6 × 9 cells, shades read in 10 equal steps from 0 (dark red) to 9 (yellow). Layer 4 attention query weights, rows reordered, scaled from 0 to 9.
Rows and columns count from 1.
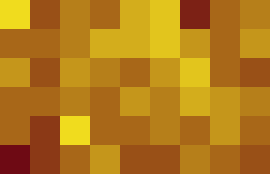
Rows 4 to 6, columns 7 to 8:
7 6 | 4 6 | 5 4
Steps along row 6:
up up up down same up down down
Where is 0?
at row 6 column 1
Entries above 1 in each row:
8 9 9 9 9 8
